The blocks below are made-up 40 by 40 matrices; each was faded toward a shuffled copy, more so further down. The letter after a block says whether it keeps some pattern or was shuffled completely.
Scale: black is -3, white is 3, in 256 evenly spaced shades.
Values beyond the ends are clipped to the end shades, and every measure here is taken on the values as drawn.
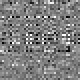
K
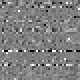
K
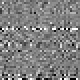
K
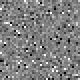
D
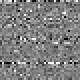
K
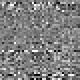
K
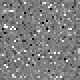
D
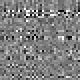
K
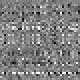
K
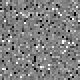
D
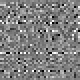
K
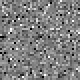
D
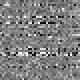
K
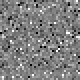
D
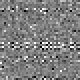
K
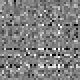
K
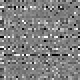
K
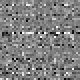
K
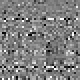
K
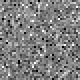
D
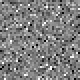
D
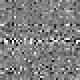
K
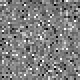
D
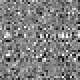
K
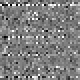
K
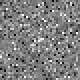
D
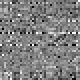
K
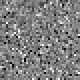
D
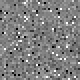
D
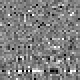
K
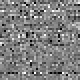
K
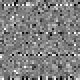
K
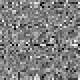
K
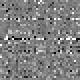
K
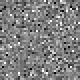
D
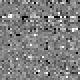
K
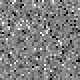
D
